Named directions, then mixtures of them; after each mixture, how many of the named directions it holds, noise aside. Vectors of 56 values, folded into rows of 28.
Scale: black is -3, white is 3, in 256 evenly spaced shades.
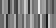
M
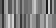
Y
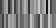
two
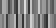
one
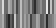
one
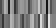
two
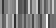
two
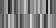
two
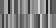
two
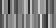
one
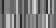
two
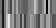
one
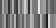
one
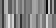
one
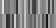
two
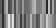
one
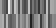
two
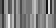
one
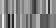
one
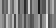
one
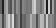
one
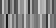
one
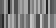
two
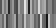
one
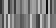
two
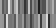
one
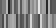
two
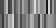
two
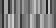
two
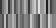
two
